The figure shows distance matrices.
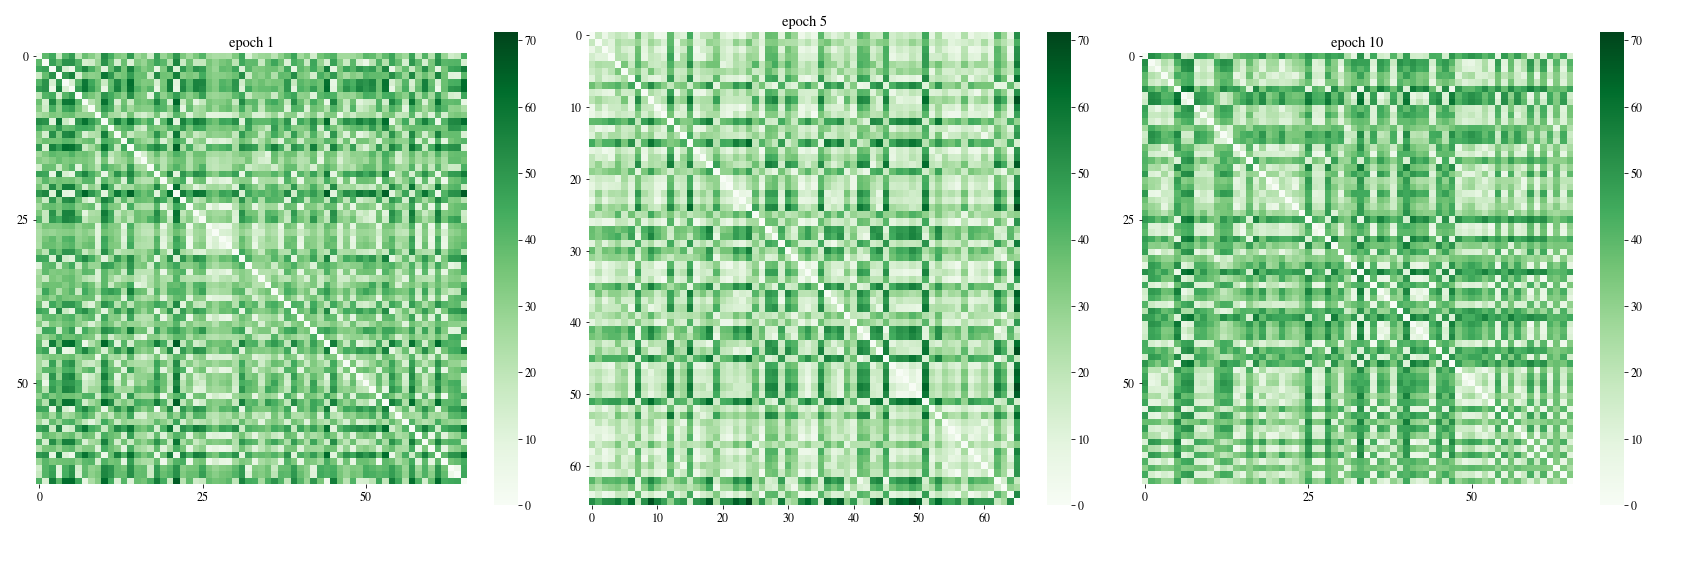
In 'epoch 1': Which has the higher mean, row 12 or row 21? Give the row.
21
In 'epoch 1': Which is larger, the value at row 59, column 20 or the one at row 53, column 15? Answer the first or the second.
the second
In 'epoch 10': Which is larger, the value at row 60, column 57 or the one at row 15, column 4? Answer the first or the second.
the first
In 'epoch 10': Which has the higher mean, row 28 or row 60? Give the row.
28
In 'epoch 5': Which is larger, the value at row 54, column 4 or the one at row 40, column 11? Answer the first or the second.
the first
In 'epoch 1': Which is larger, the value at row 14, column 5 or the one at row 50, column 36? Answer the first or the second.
the first
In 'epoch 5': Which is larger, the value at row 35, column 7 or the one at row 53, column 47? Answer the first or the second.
the second
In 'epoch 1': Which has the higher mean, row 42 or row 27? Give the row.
42
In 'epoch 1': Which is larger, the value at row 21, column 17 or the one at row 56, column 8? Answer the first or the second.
the first
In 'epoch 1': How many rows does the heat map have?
66
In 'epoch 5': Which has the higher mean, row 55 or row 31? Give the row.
31
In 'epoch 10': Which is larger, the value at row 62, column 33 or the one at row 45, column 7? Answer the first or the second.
the second
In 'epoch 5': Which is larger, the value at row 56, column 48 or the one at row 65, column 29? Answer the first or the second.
the second
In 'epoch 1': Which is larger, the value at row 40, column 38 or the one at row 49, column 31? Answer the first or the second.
the second
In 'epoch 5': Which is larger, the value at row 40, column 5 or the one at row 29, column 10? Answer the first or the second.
the first
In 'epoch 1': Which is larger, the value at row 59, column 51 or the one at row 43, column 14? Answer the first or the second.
the second
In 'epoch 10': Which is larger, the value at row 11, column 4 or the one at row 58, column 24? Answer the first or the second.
the first
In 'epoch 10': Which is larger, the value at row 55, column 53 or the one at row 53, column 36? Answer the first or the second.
the second
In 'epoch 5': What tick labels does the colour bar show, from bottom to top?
0, 10, 20, 30, 40, 50, 60, 70
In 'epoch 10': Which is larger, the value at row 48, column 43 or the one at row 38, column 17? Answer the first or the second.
the first
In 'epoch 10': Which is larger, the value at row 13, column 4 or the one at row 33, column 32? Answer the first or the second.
the second
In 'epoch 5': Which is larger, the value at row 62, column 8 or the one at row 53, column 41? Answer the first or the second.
the second
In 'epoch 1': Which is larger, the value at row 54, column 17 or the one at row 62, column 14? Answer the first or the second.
the second
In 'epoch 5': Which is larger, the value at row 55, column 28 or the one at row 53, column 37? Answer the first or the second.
the first
